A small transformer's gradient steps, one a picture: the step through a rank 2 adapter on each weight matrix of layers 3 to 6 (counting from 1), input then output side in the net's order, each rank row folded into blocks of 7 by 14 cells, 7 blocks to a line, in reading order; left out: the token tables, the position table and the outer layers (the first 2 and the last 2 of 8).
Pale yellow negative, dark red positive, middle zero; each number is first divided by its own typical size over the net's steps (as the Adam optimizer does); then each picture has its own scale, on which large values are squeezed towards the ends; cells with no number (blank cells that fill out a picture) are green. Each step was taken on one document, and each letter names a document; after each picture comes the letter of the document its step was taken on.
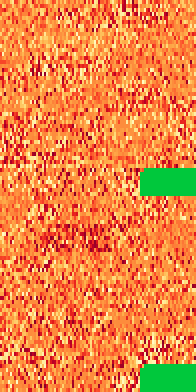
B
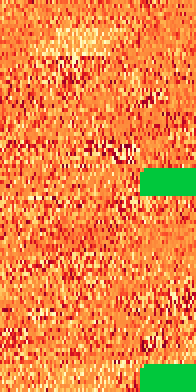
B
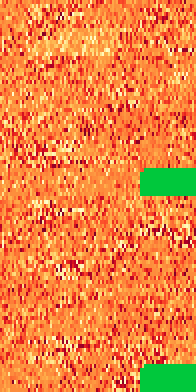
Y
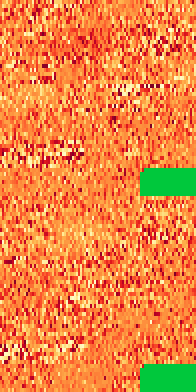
Y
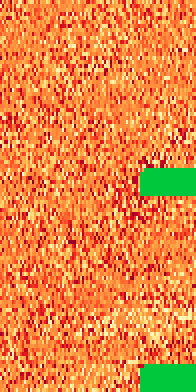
B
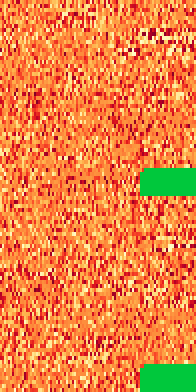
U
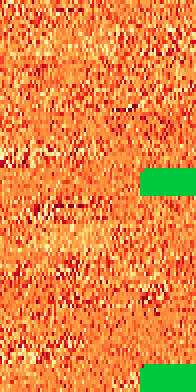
Y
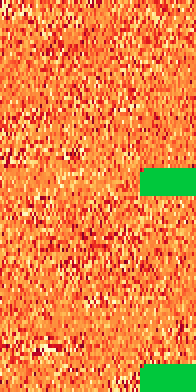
Y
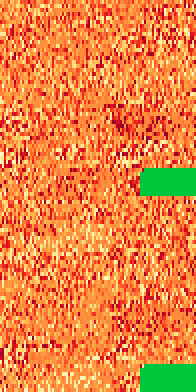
U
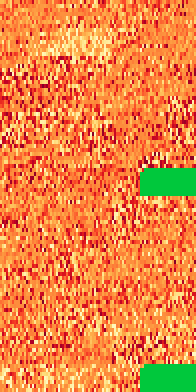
B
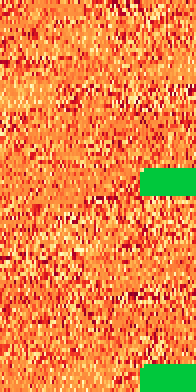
B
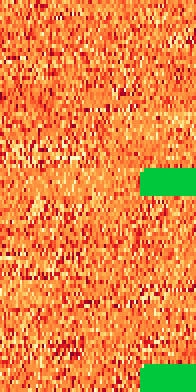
Y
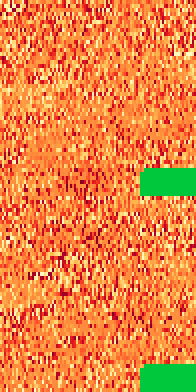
U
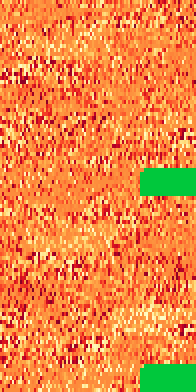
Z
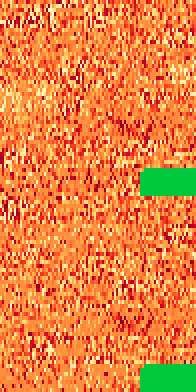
U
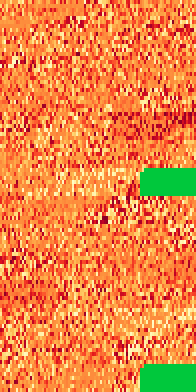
B
